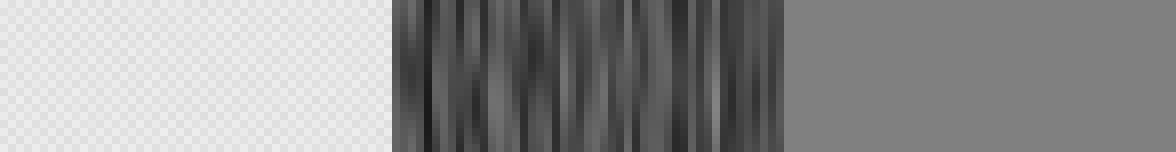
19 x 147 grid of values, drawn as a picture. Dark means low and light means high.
The table splits into one row of 3 panels. Panel 1,1: very high, checkered, faint in contrast. Panel 1,2: low, streaked downward. Panel 1,3: middling, flat.
